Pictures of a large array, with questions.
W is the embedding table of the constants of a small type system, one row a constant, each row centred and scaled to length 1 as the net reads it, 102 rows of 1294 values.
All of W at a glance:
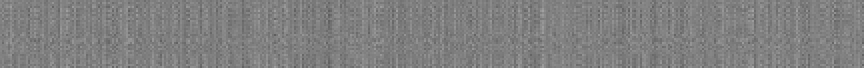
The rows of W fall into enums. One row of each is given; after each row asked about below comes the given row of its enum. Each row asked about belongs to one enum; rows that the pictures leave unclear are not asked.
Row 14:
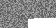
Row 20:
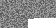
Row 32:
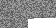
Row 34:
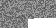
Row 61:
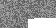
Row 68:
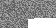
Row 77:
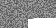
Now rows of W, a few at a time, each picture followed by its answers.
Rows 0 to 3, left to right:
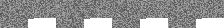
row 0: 20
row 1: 61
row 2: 68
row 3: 20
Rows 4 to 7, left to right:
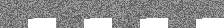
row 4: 77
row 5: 34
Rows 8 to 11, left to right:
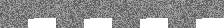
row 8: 20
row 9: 61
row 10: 68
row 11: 61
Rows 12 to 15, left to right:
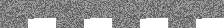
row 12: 34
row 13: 68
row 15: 34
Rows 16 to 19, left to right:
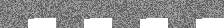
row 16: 14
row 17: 34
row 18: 68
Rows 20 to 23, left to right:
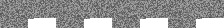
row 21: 14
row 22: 34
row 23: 32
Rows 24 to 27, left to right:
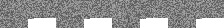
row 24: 32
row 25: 34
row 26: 61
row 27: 77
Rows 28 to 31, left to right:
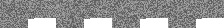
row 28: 68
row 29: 61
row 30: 34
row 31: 20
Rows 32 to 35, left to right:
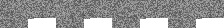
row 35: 32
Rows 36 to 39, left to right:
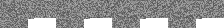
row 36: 68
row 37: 32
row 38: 34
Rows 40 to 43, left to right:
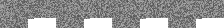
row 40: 61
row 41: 14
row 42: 14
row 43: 34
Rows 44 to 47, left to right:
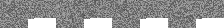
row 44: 68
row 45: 61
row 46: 68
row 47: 34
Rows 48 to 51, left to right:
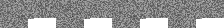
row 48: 14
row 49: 68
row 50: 14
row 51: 77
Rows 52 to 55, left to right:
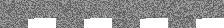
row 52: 68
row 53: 68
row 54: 32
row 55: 34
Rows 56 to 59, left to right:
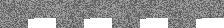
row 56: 68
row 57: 61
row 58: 61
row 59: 32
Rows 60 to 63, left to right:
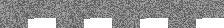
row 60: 61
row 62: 77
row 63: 68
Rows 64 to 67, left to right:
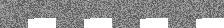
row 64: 61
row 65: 68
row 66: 20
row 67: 14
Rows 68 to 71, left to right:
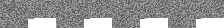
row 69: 20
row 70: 77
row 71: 77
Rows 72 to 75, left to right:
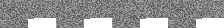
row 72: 68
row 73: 20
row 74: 14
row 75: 68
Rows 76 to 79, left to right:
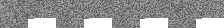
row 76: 61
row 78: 77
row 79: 68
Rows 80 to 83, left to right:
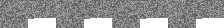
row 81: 61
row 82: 34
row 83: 61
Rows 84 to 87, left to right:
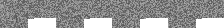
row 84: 61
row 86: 77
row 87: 20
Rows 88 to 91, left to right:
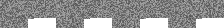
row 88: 34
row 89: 61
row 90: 77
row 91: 14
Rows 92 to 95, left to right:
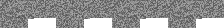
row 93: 77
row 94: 34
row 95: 34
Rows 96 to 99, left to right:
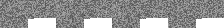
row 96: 34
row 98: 61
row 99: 20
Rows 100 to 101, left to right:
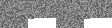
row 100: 34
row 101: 14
